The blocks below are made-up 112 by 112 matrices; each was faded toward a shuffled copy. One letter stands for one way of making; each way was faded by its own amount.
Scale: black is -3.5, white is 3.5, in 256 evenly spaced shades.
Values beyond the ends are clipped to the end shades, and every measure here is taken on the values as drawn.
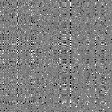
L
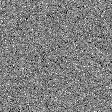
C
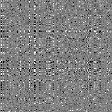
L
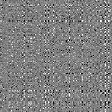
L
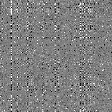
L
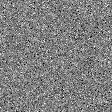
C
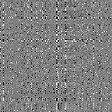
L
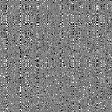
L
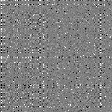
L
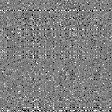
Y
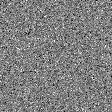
C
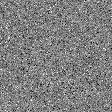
C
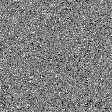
C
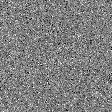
C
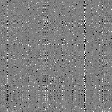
L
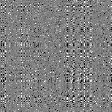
L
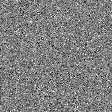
C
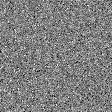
C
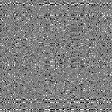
Y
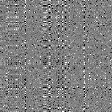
L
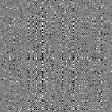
L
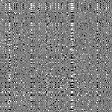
L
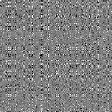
L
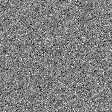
C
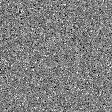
C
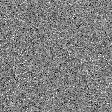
C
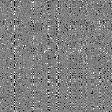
L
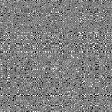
Y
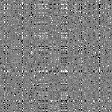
L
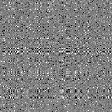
Y
